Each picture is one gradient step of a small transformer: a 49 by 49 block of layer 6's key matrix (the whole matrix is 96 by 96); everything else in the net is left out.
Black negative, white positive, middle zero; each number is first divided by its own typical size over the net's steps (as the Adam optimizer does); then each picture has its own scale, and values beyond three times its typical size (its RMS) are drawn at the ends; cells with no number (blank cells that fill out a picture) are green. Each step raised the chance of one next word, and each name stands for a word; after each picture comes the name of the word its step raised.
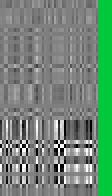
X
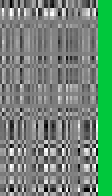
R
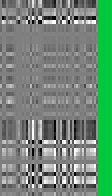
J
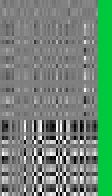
J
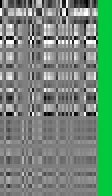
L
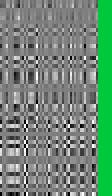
X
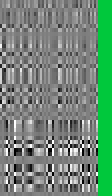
L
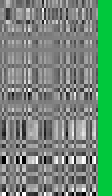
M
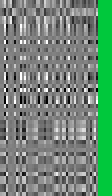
M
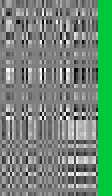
M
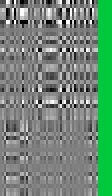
M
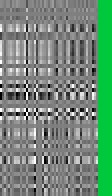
L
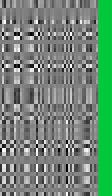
R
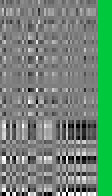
X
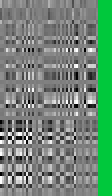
M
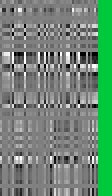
X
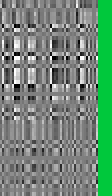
R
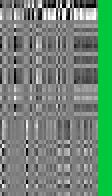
X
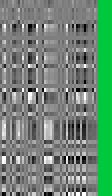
X
